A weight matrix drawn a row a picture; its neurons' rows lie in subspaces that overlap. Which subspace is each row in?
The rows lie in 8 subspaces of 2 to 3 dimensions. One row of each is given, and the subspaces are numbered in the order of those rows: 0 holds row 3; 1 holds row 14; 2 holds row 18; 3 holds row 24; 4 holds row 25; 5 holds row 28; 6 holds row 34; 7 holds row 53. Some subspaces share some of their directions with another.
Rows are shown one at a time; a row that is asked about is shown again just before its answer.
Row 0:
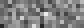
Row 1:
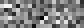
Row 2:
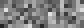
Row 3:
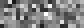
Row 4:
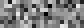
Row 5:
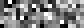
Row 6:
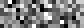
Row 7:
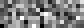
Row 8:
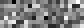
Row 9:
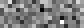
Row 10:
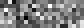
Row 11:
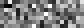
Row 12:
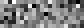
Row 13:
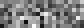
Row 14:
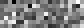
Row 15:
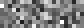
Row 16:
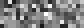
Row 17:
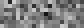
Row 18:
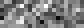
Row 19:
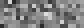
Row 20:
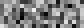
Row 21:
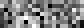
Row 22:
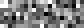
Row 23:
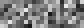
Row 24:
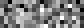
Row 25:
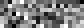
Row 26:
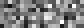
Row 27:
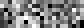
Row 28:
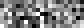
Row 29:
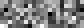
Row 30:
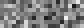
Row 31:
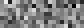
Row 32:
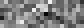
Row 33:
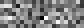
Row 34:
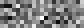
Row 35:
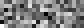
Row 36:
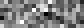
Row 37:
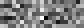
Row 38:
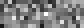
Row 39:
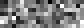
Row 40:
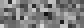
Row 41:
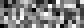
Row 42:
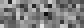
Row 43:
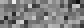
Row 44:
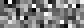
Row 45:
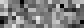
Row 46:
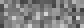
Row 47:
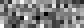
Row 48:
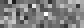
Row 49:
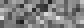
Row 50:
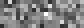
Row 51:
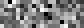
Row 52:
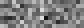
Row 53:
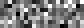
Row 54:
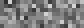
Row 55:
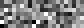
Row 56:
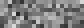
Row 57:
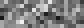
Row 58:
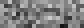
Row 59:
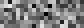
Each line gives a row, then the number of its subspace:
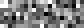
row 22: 3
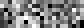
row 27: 5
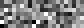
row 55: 0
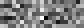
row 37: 6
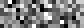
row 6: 3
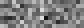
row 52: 6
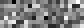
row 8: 1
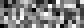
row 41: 3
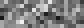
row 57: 2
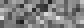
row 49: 2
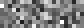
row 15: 3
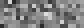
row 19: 7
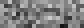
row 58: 4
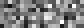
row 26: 1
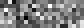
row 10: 5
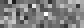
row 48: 1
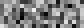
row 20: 3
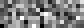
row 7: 5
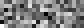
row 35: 0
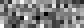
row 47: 4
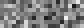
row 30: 1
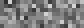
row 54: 0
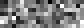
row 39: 4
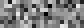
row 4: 7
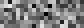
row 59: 6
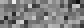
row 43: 1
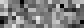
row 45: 4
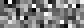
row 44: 0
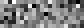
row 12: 1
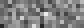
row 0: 5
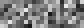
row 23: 7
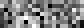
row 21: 5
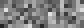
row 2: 7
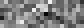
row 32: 2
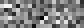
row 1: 6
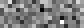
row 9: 3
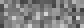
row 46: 4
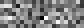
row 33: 6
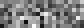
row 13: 5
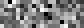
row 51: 3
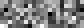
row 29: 7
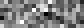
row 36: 2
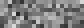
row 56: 4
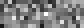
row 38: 4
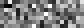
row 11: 6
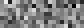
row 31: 0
